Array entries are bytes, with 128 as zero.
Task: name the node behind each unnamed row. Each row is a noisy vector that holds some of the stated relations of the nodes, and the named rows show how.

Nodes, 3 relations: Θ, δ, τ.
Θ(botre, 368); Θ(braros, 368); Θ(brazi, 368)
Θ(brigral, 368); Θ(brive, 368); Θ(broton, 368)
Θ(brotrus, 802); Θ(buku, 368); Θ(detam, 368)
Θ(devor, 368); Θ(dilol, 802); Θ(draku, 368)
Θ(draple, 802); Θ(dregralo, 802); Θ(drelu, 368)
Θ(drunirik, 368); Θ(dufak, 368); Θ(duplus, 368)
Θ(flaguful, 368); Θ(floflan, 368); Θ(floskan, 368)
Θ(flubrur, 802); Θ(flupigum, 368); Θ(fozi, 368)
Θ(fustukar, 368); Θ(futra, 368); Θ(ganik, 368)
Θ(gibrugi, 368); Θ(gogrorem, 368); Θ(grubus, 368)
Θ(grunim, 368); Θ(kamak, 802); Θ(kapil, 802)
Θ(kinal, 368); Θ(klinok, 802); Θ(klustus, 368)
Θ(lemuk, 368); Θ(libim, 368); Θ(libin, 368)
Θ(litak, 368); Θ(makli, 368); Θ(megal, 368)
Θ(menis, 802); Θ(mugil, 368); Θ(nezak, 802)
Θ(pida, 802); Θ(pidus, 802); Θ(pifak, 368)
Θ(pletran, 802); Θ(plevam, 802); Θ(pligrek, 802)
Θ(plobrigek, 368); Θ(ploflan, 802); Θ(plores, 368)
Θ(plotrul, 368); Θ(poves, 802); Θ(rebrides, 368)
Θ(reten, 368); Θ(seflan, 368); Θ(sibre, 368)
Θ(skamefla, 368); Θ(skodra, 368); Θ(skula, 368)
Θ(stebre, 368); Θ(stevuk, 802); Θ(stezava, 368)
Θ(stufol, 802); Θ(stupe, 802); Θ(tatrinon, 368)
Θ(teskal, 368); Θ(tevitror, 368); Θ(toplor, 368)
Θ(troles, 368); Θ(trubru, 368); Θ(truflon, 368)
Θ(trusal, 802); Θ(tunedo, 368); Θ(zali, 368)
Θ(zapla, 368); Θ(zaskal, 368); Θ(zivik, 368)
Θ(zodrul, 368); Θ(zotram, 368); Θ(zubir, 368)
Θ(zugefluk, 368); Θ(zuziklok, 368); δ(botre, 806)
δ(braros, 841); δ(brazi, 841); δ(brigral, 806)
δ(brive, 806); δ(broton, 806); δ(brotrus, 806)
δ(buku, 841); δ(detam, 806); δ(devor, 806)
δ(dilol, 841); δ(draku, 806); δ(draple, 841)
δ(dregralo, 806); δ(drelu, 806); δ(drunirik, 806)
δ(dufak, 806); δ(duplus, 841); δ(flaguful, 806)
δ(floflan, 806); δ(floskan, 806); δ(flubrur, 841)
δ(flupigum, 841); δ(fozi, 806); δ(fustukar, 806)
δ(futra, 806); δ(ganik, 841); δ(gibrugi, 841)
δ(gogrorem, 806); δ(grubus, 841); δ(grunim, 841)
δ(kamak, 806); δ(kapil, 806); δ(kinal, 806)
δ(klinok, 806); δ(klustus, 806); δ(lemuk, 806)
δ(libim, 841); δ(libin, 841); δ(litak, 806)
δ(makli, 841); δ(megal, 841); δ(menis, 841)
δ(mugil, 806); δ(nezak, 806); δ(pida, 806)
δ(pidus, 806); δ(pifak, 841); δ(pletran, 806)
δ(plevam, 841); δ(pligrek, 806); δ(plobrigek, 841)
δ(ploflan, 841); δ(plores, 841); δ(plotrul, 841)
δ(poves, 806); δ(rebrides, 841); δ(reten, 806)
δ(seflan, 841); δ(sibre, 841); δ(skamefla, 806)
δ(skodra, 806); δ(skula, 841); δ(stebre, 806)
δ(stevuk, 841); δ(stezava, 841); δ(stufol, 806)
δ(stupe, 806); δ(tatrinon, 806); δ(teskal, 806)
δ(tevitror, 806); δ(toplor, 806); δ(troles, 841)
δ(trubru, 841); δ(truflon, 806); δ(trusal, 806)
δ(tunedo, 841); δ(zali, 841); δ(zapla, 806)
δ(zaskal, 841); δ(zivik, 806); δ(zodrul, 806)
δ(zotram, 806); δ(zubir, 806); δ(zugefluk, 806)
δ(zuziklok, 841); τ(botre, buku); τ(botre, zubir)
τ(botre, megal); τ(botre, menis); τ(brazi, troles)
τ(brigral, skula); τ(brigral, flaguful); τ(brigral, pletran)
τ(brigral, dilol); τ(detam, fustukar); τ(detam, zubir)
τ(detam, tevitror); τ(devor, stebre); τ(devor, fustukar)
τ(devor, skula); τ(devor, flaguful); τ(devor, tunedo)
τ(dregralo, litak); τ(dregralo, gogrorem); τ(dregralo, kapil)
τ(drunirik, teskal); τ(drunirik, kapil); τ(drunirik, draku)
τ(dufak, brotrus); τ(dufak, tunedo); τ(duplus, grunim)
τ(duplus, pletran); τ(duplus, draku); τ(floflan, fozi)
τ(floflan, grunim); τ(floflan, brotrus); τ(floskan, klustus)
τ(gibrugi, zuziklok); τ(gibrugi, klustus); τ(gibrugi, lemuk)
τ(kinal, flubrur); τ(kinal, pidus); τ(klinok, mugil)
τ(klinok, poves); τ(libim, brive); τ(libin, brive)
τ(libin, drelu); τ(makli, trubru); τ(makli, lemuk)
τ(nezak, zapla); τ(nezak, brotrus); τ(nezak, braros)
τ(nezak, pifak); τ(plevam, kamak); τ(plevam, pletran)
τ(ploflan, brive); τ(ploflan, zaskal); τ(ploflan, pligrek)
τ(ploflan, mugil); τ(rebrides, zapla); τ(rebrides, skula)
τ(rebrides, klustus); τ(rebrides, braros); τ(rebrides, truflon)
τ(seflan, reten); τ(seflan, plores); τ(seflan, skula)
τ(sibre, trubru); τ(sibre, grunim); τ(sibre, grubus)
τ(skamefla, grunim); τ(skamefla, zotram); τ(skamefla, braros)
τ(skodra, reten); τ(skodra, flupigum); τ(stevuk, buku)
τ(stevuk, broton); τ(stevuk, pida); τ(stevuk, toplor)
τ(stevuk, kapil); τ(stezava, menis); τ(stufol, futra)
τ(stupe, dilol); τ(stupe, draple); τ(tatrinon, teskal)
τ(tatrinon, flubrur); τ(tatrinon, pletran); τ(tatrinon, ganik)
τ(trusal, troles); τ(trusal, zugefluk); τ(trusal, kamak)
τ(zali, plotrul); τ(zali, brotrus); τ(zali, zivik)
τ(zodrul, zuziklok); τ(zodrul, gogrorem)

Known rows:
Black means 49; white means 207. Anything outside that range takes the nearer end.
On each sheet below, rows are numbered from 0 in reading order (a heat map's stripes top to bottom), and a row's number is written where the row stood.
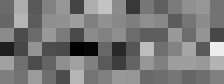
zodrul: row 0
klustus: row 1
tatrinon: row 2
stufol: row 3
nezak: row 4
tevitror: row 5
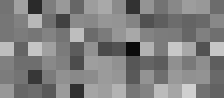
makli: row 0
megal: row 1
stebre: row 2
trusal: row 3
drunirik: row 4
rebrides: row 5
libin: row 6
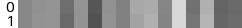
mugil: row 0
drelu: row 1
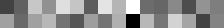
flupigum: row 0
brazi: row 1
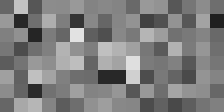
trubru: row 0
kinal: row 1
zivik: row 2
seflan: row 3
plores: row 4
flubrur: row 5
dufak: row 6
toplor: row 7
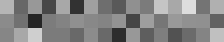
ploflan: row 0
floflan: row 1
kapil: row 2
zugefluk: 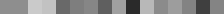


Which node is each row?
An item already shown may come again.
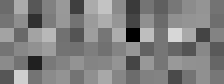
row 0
zodrul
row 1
floskan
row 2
brazi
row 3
teskal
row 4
floflan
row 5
zuziklok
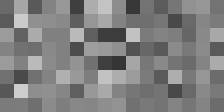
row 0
zodrul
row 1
gogrorem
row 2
dilol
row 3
drunirik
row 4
pletran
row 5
seflan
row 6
gogrorem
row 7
plobrigek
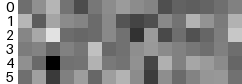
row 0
buku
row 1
plevam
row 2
pida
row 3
tunedo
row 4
zali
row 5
gibrugi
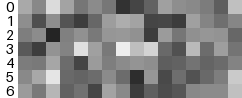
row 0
kamak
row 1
stezava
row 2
sibre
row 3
skodra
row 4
zubir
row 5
pida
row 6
stevuk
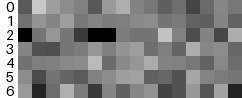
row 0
litak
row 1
draku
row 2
futra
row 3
devor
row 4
skula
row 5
detam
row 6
kinal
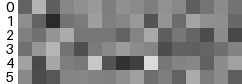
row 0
klustus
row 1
dufak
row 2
ganik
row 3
buku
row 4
draple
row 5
brigral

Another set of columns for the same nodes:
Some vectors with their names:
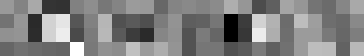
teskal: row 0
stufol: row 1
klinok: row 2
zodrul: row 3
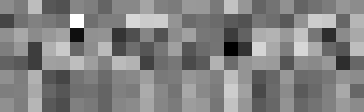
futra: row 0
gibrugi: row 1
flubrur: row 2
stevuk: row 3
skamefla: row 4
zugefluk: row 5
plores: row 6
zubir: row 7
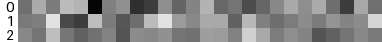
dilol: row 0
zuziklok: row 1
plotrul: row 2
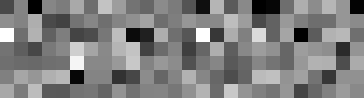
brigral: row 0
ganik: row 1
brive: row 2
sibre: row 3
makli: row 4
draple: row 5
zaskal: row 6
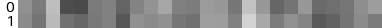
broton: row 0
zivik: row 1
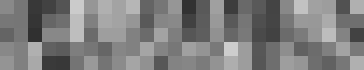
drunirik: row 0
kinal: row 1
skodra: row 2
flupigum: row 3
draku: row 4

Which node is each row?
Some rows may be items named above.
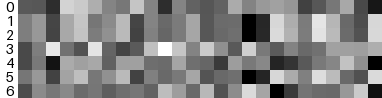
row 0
dufak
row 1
dregralo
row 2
dregralo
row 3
klustus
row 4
devor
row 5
dregralo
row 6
skula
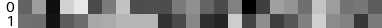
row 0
stupe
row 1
duplus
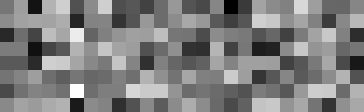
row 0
trusal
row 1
menis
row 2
rebrides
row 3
tatrinon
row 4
dufak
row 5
reten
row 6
gibrugi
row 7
pidus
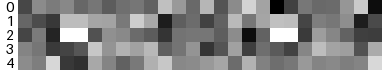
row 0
skula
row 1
floflan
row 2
nezak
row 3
drunirik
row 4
gogrorem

